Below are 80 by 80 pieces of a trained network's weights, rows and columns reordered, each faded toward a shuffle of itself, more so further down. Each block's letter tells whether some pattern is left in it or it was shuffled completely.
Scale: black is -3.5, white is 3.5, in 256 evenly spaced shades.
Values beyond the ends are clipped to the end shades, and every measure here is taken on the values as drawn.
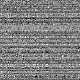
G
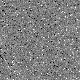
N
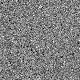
N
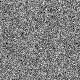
N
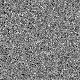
N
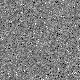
N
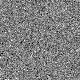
N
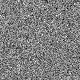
N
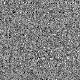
G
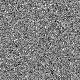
N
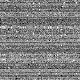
G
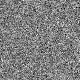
N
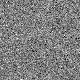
N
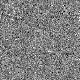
G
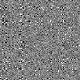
G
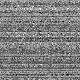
G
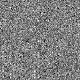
G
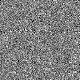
G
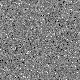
N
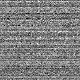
G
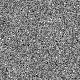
N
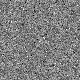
N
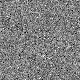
N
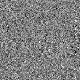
G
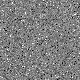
N
